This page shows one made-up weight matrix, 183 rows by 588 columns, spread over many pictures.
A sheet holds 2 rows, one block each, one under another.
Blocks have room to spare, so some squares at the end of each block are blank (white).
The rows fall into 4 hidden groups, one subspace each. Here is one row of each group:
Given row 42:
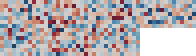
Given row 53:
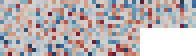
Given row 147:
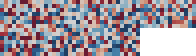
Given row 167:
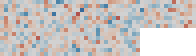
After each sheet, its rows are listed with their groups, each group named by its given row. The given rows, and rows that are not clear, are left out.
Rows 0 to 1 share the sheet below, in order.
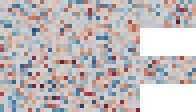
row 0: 53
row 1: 42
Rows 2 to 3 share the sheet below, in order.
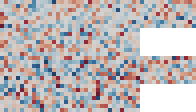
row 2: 53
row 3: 167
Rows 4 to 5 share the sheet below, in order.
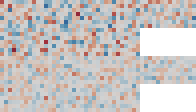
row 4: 42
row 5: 167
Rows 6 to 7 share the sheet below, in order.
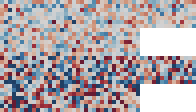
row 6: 167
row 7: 42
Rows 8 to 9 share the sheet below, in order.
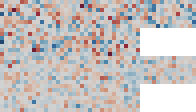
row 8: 167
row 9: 167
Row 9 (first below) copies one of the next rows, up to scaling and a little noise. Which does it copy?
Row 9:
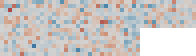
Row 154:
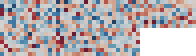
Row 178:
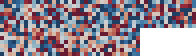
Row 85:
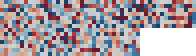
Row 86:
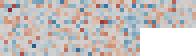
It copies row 86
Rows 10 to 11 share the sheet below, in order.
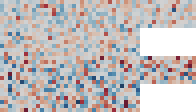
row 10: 42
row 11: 42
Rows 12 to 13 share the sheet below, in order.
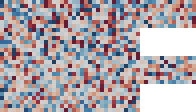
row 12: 42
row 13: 147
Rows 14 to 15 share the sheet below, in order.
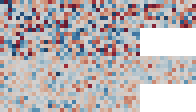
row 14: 42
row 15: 53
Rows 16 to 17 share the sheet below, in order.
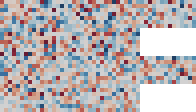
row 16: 42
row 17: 53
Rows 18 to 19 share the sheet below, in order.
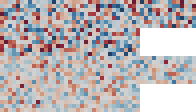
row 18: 53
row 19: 147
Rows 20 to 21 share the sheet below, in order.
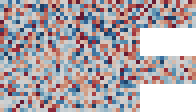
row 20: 147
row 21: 167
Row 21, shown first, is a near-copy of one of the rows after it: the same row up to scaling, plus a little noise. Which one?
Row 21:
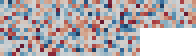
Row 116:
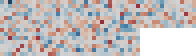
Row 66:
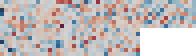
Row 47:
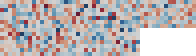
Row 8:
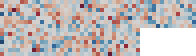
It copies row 116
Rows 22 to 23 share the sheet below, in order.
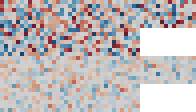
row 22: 53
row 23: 53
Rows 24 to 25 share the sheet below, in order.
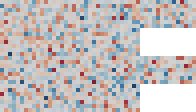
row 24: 53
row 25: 42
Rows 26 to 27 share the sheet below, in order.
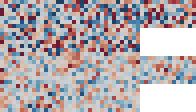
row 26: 167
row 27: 53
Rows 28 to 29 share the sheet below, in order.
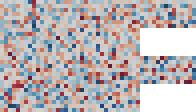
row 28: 53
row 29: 167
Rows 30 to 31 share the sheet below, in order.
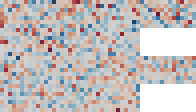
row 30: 53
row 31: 53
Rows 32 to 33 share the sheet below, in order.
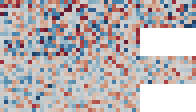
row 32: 53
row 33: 53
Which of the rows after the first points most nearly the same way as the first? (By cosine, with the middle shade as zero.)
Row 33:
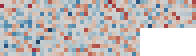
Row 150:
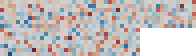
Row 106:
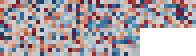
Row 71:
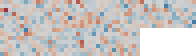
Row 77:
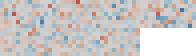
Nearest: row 150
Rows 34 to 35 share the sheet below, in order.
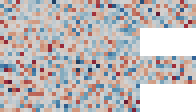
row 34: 53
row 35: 53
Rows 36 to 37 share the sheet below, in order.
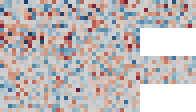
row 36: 53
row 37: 167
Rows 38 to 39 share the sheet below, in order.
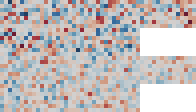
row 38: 167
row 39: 42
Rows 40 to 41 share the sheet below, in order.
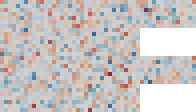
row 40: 53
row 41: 53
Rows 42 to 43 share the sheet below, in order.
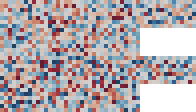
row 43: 147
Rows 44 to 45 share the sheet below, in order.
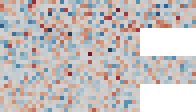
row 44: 53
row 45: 147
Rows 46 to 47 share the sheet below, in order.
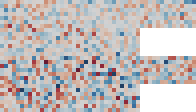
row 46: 53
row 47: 167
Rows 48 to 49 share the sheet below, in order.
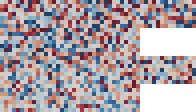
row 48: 53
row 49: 167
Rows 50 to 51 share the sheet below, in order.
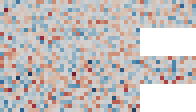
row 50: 53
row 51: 53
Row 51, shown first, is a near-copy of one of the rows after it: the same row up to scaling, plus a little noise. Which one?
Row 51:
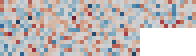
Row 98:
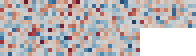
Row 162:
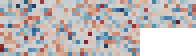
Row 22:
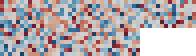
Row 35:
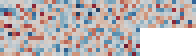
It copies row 22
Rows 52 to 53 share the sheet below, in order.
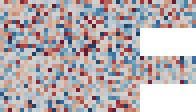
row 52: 147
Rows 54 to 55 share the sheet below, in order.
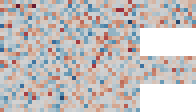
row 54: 53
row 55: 167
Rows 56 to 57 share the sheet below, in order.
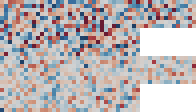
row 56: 147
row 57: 42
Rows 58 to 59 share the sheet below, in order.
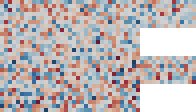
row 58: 167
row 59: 147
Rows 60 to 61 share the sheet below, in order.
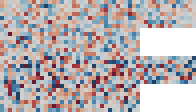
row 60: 42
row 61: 42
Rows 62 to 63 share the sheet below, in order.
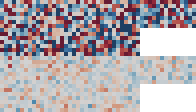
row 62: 147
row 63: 167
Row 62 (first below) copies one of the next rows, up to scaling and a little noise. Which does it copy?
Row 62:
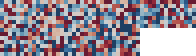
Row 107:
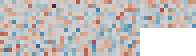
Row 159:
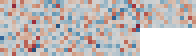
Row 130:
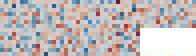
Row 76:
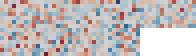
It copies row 107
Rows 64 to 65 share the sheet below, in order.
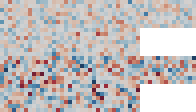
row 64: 167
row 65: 53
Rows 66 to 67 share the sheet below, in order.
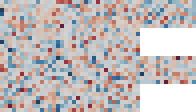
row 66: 167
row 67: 167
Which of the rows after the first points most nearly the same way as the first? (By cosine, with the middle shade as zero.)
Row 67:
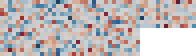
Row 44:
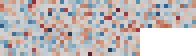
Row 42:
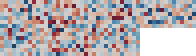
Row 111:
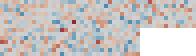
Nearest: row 42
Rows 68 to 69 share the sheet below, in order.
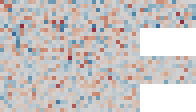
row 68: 42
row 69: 167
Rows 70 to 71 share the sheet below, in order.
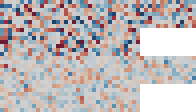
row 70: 167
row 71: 53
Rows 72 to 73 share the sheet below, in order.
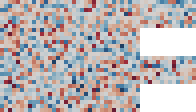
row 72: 42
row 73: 53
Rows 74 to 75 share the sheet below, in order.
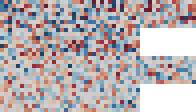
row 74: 42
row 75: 147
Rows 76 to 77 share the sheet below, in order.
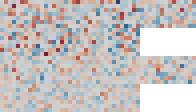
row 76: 147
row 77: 53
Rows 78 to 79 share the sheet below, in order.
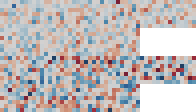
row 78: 147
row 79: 53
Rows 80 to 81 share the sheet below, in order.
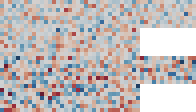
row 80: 167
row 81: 53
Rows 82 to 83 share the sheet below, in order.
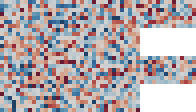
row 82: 42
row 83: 42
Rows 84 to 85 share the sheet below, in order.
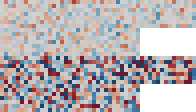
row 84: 147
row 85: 167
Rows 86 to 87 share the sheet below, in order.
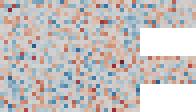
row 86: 167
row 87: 42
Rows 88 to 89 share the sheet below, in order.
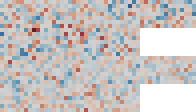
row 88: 53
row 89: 42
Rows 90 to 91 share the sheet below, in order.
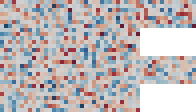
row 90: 147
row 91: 42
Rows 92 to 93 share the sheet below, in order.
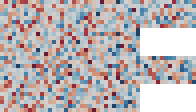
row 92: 147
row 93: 147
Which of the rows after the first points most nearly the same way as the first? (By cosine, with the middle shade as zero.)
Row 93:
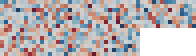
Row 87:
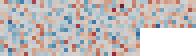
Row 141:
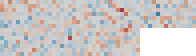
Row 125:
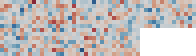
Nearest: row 125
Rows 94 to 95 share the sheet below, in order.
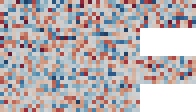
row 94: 53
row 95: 42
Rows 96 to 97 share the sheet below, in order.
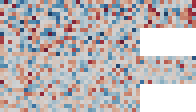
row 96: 167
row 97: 53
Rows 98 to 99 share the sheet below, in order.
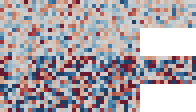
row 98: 53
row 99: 53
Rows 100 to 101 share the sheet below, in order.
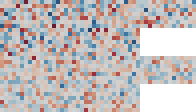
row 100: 53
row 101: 42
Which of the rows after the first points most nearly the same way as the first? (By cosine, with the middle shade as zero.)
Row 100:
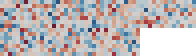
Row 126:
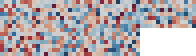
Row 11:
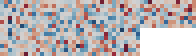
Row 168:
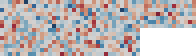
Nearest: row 11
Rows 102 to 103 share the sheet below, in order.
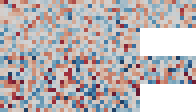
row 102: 147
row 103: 42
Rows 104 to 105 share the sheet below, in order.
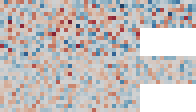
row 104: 42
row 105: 147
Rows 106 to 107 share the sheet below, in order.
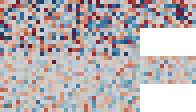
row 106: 53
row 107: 147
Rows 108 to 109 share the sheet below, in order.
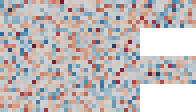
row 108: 167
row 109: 147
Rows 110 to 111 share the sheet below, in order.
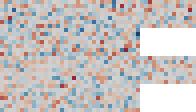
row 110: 42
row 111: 167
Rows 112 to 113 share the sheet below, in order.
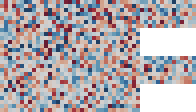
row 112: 167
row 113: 167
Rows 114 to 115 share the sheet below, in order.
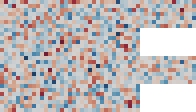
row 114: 147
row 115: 53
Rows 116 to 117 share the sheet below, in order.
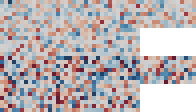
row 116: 167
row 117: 167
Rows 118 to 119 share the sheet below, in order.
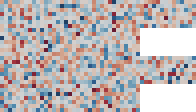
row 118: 42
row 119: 53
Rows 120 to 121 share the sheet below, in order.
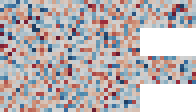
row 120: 53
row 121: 147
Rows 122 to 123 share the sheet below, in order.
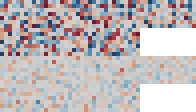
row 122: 42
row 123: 147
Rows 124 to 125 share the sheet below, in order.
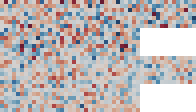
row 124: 147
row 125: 42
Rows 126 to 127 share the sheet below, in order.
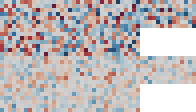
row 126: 147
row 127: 42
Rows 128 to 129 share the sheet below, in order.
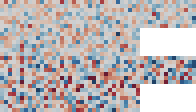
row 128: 147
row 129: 42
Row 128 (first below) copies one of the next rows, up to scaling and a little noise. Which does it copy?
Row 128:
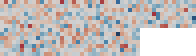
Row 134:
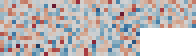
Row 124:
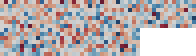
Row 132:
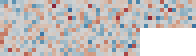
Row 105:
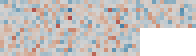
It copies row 124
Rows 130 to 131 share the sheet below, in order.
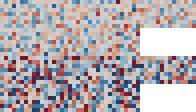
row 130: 147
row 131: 147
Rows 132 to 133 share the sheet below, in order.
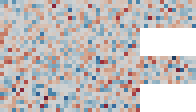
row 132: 147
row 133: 167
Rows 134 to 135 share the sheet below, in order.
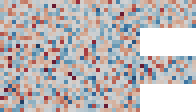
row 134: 147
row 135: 167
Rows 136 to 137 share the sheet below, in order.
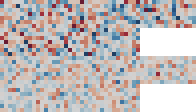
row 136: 53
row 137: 147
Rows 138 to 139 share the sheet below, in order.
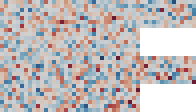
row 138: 42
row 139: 147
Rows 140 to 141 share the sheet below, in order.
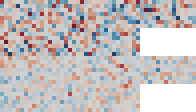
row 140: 53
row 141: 53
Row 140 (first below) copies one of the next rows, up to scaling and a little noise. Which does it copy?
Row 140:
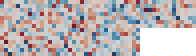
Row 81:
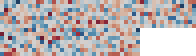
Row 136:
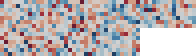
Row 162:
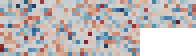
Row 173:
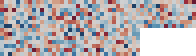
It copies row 136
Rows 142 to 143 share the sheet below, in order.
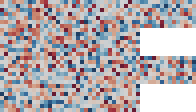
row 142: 167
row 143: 53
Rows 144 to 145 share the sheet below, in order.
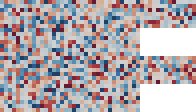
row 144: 42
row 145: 167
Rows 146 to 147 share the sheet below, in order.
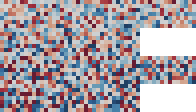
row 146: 147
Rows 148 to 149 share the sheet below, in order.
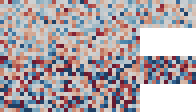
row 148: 167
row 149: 147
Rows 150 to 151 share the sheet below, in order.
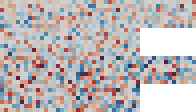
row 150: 53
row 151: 147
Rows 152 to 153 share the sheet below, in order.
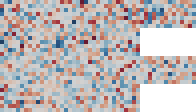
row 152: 167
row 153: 147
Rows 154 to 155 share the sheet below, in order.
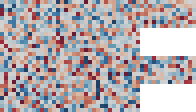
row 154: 167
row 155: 167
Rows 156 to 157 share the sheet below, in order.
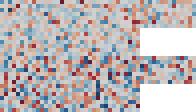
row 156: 167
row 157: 167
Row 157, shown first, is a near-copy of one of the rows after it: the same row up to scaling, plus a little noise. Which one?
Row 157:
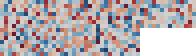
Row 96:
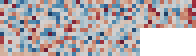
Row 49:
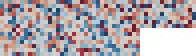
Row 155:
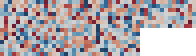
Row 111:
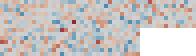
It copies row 155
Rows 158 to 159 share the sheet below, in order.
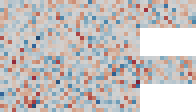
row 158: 147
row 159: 147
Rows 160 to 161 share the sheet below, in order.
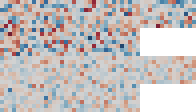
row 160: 42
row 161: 42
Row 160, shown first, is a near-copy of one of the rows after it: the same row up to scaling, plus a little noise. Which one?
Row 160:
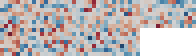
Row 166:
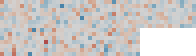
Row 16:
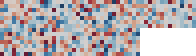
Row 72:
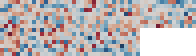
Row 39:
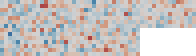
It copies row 72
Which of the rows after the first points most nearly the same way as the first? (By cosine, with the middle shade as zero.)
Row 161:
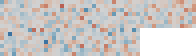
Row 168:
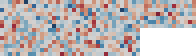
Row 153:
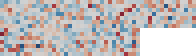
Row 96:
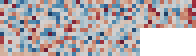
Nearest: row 153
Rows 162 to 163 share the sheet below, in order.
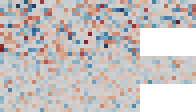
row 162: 53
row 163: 42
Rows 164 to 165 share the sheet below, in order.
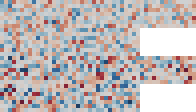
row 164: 42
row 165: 167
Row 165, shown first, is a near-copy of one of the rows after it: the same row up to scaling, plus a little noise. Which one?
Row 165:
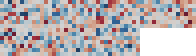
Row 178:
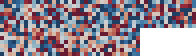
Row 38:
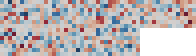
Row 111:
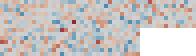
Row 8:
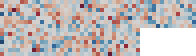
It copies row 38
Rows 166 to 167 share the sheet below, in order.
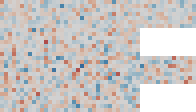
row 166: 42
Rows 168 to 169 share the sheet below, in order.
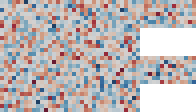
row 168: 53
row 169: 147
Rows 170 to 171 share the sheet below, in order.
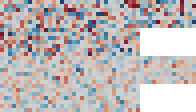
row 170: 53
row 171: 42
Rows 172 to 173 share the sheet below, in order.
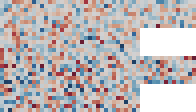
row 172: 42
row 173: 53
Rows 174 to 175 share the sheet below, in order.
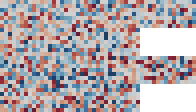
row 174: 53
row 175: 42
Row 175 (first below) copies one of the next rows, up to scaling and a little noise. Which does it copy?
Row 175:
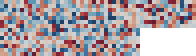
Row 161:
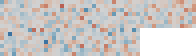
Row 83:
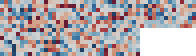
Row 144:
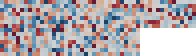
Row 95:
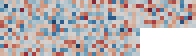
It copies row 95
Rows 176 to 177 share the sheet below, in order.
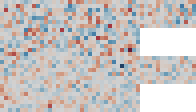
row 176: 53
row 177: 53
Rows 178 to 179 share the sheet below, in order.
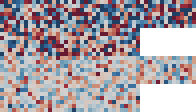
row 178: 167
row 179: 167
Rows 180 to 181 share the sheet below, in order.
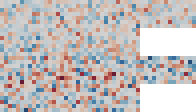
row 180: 147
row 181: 42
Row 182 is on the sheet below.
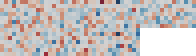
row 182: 147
